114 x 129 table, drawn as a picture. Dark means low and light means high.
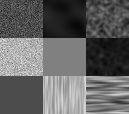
It is made of 3 by 3 panels. Panel 1,1: low, fine-grained. Panel 1,2: very low, smooth, faint in contrast. Panel 1,3: low, blotchy. Panel 2,1: high, fine-grained. Panel 2,2: middling, flat. Panel 2,3: very low, blotchy, faint in contrast. Panel 3,1: low, flat. Panel 3,2: high, streaked downward. Panel 3,3: middling, streaked across, strong in contrast.
